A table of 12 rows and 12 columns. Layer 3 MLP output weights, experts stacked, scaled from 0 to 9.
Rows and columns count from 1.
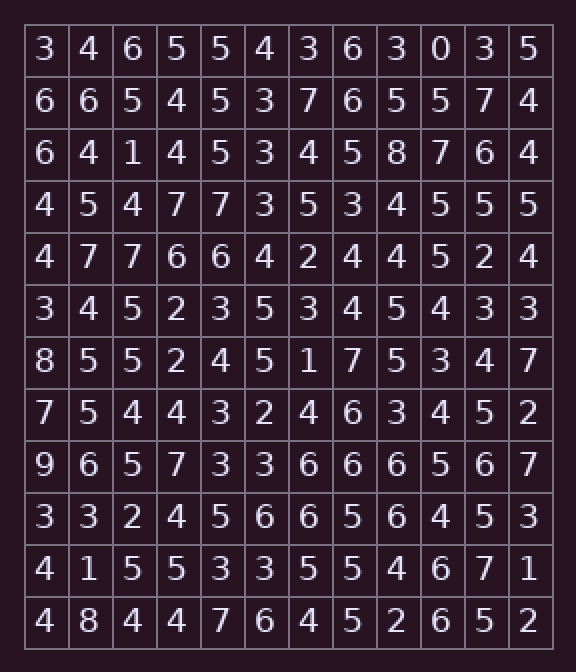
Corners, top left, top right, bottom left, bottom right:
3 5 4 2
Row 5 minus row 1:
1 3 1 1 1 0 -1 -2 1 5 -1 -1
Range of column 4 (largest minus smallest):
5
